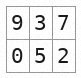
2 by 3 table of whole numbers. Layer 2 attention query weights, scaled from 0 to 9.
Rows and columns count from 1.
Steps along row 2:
up down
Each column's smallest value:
0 3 2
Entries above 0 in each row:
3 2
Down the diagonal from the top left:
9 5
